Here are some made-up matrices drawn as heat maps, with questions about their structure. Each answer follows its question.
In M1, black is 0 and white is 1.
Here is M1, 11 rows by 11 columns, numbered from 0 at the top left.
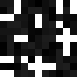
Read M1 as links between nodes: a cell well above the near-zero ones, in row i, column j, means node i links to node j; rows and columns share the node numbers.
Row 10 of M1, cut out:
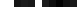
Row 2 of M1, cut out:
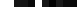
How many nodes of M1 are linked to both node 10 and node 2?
3
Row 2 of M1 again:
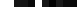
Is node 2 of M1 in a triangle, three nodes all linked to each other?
no
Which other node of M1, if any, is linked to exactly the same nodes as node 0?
node 1
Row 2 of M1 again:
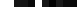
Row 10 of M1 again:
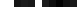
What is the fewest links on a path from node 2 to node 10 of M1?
2
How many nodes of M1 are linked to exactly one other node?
3
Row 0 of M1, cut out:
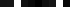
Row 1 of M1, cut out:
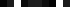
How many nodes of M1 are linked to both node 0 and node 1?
3
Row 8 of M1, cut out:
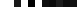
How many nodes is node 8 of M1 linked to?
4
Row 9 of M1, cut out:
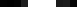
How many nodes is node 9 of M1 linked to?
4
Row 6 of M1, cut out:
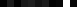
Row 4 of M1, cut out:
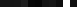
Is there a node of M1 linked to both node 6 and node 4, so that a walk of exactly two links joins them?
yes
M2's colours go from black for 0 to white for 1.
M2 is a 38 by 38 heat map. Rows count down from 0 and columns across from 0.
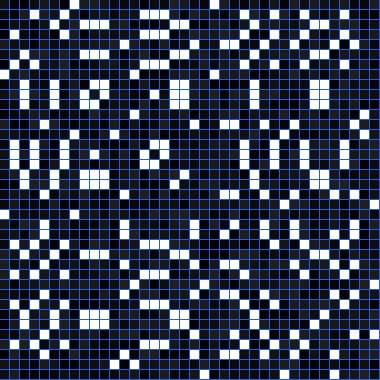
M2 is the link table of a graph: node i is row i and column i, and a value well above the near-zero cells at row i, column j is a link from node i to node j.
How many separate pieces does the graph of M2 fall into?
2
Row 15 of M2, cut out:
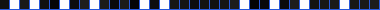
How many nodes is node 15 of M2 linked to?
10
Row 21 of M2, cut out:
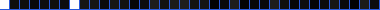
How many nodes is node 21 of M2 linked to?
2
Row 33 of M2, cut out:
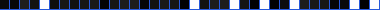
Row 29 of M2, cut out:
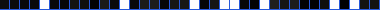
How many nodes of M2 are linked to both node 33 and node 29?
5
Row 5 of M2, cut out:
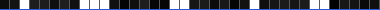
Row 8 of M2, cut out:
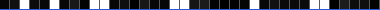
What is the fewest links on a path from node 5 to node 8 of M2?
1
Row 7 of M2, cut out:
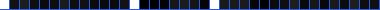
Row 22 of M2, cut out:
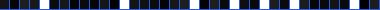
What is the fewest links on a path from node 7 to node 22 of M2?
6
